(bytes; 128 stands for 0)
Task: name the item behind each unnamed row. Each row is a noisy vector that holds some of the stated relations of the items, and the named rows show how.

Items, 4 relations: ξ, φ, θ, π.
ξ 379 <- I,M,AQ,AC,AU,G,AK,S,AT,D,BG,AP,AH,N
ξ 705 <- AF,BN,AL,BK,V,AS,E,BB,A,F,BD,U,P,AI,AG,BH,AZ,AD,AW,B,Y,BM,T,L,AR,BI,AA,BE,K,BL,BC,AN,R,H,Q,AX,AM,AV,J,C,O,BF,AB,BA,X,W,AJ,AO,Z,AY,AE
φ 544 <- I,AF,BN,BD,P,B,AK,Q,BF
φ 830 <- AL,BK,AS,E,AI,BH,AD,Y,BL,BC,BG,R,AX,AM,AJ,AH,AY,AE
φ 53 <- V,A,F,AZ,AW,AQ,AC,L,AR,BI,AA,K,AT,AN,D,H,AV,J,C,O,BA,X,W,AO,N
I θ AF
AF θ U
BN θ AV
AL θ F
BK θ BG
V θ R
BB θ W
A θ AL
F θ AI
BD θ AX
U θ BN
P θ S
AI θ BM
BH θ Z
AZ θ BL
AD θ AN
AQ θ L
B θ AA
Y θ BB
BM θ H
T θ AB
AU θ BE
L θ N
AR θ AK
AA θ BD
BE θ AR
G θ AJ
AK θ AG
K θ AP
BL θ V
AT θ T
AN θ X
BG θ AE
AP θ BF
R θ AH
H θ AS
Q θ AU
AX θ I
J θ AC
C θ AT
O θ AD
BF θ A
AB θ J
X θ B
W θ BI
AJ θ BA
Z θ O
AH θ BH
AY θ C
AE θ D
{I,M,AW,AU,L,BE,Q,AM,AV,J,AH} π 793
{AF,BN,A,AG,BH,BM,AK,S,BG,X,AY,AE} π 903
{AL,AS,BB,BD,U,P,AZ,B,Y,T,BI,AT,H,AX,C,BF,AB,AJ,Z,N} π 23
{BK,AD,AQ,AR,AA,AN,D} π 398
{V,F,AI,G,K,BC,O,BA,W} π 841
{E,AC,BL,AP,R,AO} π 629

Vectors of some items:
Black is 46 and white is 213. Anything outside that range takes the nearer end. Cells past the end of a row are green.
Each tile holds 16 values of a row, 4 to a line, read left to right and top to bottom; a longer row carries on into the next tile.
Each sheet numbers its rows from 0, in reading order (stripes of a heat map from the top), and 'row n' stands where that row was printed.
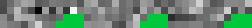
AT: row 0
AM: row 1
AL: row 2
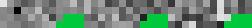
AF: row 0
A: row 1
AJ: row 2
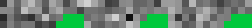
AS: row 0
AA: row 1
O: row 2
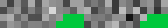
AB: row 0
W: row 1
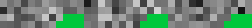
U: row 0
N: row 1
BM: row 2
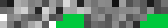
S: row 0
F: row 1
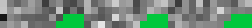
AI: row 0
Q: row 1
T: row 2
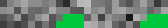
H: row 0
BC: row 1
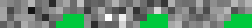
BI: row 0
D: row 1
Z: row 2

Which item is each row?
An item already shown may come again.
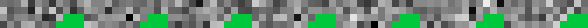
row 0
W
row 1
V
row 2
AV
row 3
AA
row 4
L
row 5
I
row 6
BE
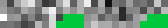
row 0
P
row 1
AG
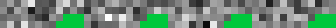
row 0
Y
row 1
D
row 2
L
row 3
AE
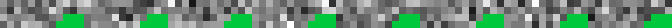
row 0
BB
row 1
AR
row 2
AG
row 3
AK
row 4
BF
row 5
I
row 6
BK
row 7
AP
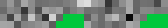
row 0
AZ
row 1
AA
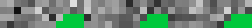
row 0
BN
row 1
AI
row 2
AL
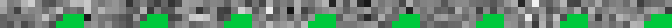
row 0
BF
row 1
AI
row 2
AC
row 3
AU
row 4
BM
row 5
AO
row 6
BK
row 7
AW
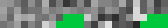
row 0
J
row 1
AJ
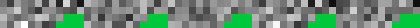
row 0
G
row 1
AX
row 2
Z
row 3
G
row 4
M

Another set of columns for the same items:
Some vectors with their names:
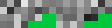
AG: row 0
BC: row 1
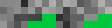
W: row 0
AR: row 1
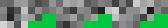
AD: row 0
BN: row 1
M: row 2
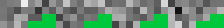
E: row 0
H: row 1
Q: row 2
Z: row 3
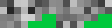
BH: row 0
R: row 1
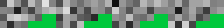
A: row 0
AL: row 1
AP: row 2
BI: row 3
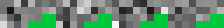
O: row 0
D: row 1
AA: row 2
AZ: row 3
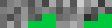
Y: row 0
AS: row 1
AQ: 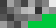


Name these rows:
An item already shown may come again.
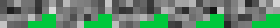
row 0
X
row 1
P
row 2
X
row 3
BN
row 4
C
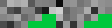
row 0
BN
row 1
AU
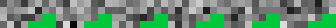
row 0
G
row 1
AH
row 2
BA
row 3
D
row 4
BK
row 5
X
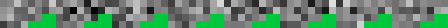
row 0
Q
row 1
AX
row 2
BG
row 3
AQ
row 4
U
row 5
AF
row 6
BF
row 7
L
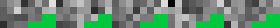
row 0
C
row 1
AK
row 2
J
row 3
BM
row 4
BE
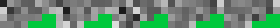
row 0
BB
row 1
Z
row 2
AN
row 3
P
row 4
P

